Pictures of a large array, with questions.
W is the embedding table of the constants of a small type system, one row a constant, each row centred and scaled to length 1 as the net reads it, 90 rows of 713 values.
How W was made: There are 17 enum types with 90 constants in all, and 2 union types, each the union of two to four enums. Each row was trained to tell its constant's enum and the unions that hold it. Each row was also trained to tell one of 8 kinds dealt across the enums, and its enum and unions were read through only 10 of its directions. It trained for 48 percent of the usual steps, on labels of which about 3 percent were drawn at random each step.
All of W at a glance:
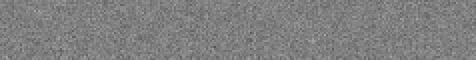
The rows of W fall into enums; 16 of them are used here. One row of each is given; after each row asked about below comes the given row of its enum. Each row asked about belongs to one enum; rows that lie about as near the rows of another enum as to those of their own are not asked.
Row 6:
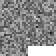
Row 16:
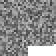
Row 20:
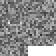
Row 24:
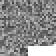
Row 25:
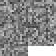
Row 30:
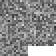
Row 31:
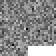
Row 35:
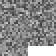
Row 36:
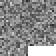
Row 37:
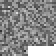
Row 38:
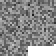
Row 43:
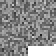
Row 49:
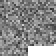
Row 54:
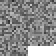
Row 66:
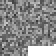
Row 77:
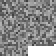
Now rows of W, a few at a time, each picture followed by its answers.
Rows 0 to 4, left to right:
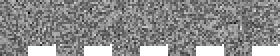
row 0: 37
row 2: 6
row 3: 36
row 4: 25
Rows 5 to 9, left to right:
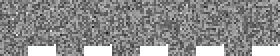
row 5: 43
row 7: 6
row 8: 43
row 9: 25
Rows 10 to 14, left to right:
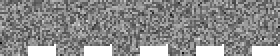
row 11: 20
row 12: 25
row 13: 31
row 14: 20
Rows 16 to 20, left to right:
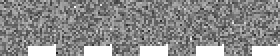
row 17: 35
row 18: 77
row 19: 35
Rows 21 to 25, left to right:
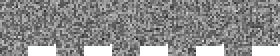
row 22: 24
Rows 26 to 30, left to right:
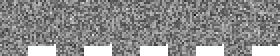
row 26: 31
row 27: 77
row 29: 43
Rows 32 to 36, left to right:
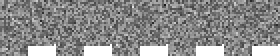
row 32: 6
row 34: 36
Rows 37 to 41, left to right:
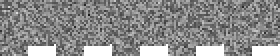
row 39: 37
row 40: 36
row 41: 37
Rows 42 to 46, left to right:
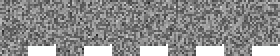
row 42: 24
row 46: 35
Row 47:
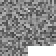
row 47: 20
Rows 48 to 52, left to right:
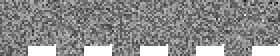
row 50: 37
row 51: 35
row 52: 16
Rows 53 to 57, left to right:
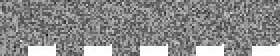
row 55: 25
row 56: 43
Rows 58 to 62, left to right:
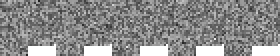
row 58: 66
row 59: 49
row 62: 16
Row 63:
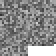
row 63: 24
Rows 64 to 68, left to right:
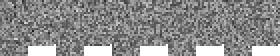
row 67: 24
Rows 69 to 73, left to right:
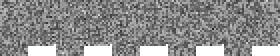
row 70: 35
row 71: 43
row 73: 36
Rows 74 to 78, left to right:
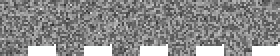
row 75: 54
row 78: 66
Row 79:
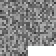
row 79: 25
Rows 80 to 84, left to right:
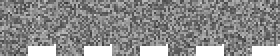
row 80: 54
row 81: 6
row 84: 66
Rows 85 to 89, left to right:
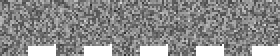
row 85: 36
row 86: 77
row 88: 37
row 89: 24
